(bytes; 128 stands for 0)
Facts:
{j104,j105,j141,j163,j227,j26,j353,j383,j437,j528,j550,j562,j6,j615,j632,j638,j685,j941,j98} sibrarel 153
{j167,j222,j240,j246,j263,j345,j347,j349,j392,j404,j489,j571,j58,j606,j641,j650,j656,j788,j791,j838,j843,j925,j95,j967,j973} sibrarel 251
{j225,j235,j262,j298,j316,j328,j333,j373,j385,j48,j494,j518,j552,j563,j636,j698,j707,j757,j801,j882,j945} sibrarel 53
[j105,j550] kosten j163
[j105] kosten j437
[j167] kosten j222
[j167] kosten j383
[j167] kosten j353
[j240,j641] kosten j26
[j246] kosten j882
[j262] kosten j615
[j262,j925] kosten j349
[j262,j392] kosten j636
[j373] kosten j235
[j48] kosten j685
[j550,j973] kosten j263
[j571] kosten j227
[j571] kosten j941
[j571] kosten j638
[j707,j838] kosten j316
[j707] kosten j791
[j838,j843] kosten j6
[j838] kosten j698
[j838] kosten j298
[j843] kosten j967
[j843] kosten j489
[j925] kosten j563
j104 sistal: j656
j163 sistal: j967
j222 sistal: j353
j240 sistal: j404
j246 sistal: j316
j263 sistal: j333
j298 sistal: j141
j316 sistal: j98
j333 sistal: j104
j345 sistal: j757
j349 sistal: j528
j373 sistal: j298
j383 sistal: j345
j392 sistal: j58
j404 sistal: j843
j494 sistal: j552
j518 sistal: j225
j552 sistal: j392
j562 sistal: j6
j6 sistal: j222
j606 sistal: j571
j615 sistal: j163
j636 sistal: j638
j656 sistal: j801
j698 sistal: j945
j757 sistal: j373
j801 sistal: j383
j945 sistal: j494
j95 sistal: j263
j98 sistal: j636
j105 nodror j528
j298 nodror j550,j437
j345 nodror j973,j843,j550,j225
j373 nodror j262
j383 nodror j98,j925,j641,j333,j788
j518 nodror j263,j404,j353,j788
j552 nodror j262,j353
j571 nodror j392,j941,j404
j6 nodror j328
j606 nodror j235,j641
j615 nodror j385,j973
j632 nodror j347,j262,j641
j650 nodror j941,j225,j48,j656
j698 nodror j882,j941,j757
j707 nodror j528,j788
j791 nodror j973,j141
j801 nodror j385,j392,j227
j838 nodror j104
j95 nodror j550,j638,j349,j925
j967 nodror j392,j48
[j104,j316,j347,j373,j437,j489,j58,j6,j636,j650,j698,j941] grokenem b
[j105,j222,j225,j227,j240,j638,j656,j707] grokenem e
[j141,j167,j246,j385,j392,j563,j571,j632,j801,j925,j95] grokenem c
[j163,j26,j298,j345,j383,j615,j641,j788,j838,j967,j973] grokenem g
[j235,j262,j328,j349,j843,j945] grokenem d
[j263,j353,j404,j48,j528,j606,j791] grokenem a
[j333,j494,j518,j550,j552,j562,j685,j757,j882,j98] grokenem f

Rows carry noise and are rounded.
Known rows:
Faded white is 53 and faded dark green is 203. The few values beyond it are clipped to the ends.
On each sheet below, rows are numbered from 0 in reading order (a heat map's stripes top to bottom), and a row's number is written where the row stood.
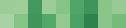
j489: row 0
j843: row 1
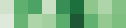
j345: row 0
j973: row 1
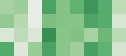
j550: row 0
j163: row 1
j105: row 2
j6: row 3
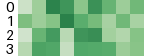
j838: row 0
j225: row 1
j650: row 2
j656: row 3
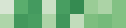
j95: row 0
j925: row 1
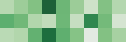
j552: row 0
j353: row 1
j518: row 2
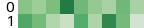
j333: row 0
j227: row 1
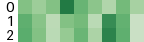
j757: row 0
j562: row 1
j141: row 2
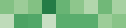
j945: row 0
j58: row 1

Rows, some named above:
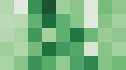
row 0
j707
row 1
j518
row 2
j791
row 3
j801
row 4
j843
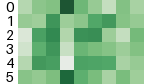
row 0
j373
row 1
j489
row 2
j571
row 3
j788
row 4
j222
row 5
j48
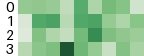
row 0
j383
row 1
j606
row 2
j263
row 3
j373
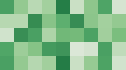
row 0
j615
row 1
j967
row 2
j641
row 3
j636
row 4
j615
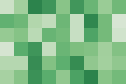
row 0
j838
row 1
j353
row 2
j632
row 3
j788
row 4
j967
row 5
j843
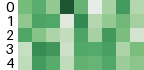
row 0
j262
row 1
j349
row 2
j941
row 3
j167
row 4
j347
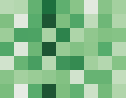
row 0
j518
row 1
j298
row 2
j392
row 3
j316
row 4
j650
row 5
j528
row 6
j698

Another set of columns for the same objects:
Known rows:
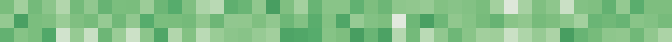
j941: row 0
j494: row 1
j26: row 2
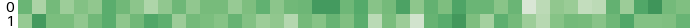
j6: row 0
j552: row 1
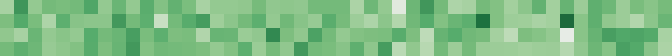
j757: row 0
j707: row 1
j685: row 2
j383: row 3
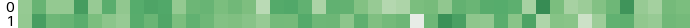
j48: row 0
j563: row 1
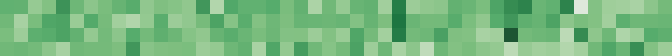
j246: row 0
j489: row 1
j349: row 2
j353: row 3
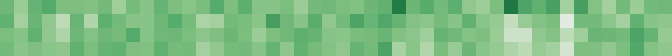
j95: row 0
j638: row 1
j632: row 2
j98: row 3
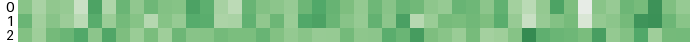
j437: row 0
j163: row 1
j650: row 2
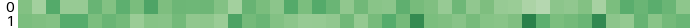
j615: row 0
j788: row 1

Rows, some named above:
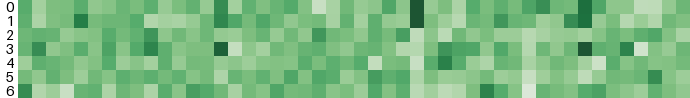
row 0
j571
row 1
j838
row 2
j383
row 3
j373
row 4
j698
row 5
j141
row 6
j550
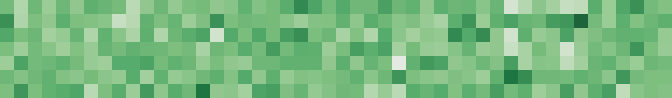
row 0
j6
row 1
j263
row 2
j105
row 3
j141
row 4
j563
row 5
j222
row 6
j262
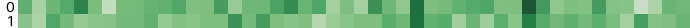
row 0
j925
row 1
j791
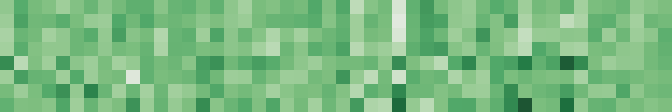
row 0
j801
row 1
j563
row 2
j316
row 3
j298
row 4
j973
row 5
j636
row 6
j967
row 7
j167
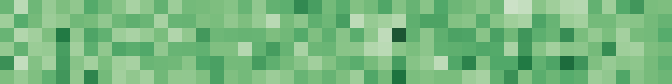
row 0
j6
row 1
j298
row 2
j843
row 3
j48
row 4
j973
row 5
j967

